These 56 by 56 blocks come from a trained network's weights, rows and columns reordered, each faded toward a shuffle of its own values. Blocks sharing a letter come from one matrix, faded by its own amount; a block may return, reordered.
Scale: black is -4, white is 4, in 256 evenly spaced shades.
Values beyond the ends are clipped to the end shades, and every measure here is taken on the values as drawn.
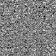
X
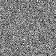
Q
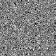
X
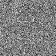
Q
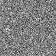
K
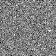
K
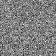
Q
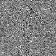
X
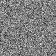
Q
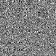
X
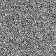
Q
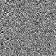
X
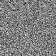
Q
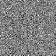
X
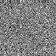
X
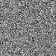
K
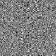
X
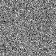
K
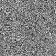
Q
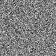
Q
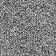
Q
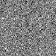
X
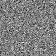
K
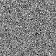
K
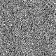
K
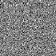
X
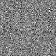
X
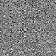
X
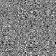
X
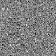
X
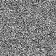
Q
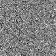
K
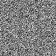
Q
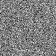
Q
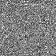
K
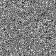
K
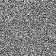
K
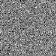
X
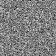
Q
